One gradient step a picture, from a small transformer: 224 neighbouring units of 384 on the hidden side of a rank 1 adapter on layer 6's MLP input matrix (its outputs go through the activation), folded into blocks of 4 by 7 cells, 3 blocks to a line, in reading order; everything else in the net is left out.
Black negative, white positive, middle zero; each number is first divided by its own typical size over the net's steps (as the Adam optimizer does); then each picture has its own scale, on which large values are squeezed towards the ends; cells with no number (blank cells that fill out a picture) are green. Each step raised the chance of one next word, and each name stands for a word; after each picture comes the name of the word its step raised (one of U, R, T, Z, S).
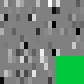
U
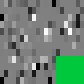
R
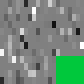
U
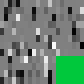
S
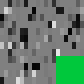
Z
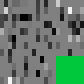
Z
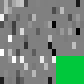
U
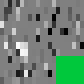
S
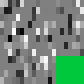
S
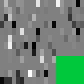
U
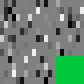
S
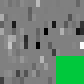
U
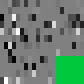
Z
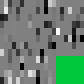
Z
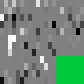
U
